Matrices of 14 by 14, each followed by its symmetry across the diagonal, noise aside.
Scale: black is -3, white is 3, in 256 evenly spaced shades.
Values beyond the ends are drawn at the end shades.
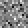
neither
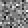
antisymmetric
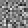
antisymmetric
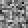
neither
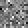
antisymmetric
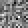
antisymmetric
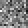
antisymmetric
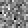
neither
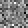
antisymmetric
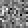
neither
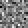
antisymmetric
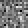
neither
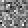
neither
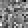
antisymmetric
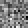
antisymmetric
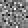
antisymmetric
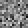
neither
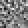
antisymmetric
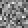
neither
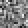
antisymmetric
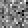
neither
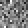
neither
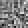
antisymmetric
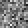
neither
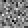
neither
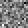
antisymmetric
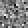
antisymmetric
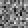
neither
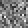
neither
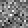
neither
